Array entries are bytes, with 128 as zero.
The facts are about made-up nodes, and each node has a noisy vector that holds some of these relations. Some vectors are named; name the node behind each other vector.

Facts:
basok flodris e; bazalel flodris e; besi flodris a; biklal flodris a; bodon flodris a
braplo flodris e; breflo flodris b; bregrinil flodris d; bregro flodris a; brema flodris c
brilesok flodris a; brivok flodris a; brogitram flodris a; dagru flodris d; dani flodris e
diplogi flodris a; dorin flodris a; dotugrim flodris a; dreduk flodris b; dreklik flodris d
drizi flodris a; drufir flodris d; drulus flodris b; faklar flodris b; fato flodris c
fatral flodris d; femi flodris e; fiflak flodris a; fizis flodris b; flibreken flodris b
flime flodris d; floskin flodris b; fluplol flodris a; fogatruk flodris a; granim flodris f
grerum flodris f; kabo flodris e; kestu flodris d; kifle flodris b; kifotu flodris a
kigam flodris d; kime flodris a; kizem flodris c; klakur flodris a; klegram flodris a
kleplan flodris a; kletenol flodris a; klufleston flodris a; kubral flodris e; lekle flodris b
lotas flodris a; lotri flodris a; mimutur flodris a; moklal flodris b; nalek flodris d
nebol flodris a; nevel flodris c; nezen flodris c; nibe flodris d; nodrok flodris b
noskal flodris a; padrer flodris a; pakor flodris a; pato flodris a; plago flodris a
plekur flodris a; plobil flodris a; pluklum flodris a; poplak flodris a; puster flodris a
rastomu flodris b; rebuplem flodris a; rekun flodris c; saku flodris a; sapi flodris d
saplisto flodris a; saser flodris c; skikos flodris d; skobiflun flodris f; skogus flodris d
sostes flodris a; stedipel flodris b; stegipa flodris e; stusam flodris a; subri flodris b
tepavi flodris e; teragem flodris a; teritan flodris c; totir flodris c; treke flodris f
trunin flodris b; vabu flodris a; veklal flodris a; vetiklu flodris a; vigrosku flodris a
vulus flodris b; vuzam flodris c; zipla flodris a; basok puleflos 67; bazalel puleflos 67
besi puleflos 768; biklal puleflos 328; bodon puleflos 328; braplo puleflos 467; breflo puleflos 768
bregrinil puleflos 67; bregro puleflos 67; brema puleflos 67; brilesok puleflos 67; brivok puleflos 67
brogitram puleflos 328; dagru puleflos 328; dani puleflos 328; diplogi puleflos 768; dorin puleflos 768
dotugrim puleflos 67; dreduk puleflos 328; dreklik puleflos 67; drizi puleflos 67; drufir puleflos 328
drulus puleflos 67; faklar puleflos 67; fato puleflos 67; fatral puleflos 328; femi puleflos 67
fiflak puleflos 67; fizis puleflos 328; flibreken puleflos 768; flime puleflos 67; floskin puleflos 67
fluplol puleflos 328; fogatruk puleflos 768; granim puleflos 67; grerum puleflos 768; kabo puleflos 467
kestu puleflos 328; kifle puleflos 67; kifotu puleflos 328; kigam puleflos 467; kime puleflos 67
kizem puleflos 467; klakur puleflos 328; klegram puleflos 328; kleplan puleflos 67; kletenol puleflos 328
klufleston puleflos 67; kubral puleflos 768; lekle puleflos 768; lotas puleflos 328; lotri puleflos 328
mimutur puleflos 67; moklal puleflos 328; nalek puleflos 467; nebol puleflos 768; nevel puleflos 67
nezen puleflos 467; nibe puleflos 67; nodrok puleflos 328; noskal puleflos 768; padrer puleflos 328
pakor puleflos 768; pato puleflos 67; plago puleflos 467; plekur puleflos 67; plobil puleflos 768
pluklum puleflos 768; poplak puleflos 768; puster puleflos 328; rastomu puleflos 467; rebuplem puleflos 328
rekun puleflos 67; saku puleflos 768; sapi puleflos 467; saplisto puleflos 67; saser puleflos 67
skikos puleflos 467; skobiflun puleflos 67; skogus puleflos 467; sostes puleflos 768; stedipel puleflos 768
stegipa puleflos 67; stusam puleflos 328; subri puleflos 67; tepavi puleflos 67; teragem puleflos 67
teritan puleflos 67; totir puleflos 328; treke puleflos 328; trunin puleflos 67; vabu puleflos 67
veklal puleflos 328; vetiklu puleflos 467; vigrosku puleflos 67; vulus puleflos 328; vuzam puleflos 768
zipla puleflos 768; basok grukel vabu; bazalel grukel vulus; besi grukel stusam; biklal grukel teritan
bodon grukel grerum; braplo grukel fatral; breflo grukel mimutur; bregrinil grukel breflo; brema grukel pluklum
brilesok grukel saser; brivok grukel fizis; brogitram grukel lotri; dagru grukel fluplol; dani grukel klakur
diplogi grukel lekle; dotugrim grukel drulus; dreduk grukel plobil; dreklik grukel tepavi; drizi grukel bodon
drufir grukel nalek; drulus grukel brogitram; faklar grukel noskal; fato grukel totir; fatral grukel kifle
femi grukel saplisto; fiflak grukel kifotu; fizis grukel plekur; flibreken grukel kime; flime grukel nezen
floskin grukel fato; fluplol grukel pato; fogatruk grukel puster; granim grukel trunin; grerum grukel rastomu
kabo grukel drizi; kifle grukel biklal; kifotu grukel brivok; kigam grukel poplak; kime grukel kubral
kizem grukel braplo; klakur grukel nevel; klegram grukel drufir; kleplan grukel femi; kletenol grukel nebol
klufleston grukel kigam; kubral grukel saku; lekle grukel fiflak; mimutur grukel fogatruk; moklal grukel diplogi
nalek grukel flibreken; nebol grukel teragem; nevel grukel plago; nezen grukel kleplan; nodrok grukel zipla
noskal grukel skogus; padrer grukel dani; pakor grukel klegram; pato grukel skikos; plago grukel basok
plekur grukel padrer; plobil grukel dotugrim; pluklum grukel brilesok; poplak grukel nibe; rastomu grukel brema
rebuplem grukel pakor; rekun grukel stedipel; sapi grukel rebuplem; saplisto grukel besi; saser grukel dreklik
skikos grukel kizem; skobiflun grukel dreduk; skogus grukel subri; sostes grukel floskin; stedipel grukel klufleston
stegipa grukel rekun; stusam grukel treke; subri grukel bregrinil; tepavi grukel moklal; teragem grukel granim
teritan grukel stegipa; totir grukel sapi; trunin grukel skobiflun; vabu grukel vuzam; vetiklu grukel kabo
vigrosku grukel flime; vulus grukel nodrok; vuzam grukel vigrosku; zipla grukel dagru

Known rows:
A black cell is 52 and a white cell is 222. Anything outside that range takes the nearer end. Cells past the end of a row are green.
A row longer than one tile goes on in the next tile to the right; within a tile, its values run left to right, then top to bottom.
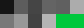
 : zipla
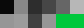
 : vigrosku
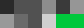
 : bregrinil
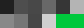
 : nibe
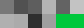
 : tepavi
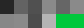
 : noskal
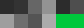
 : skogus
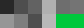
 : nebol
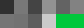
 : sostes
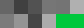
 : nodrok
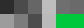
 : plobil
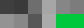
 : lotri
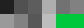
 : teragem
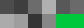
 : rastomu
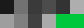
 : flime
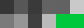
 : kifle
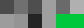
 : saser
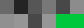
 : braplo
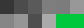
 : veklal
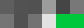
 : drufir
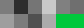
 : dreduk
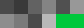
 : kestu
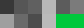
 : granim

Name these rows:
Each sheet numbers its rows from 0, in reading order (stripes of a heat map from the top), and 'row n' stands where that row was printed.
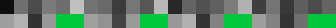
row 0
fiflak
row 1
femi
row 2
padrer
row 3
nezen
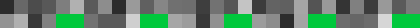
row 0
klakur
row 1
fato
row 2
basok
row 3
grerum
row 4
pakor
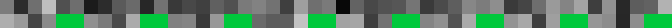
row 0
kabo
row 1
kigam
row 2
kizem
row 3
totir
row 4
plago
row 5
puster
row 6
bodon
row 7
nevel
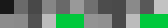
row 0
mimutur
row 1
bazalel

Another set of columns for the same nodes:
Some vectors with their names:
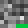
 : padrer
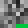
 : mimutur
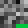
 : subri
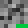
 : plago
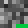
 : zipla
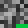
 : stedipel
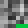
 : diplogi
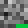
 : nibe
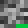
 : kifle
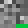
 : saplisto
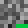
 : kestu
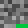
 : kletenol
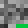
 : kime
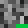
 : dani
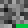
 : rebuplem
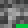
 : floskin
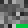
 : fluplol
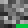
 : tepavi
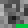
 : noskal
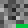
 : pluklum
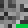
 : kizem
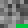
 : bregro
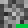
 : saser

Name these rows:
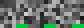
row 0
braplo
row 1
breflo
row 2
stegipa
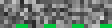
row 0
kigam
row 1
nevel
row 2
kifotu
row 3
drizi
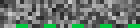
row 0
rastomu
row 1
kubral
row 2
dagru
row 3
bregrinil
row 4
bazalel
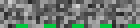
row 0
flime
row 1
vetiklu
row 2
moklal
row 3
brilesok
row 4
dreklik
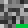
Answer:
vuzam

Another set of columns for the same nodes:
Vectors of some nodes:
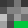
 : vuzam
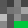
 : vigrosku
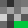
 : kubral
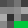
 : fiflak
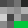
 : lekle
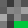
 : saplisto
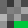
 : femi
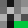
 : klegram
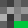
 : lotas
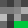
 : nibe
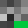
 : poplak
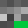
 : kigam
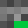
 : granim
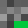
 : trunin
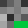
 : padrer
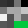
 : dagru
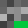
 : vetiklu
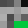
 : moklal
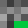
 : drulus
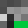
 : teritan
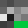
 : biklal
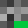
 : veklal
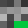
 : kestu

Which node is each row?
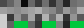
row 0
fizis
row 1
breflo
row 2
kime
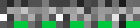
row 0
pato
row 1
tepavi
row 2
fatral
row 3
nezen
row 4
flibreken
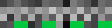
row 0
diplogi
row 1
pluklum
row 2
drufir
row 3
besi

